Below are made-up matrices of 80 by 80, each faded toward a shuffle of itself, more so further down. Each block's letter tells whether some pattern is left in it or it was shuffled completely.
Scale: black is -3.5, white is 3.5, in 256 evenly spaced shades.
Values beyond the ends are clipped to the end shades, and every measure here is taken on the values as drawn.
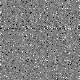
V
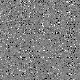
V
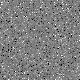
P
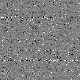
V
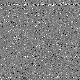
V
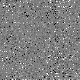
V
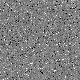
P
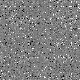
V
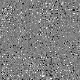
V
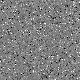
P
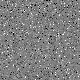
P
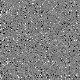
V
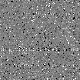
V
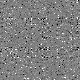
V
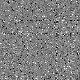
V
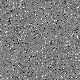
P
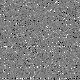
V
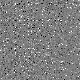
V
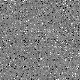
V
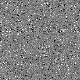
V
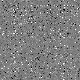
V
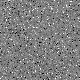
P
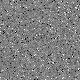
P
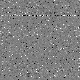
V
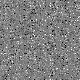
V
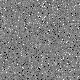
P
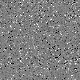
V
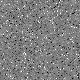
P
